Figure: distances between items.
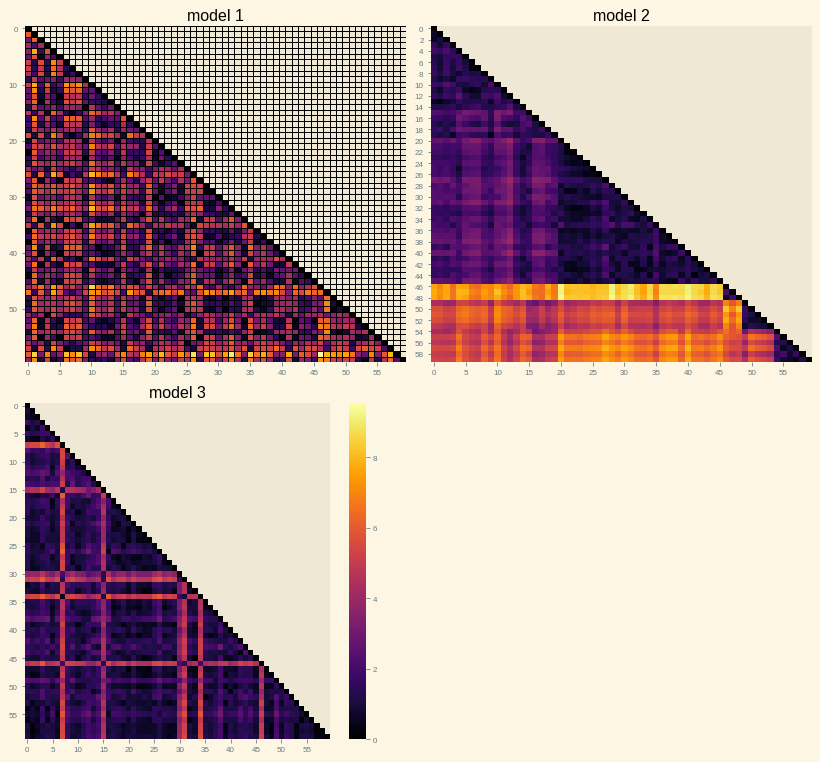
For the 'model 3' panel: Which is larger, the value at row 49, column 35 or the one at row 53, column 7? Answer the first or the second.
the second
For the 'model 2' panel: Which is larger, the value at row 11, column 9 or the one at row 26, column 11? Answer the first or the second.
the second
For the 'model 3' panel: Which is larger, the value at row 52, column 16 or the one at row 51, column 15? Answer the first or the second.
the second
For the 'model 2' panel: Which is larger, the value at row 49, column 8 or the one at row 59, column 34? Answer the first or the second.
the second
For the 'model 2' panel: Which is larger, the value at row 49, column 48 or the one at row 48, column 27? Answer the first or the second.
the second
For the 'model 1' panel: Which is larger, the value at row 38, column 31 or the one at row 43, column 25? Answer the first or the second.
the second
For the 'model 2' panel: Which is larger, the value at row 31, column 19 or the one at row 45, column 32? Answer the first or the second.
the first
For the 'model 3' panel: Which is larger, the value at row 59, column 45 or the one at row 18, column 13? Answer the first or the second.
the second
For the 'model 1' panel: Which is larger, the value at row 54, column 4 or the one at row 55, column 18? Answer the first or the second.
the first
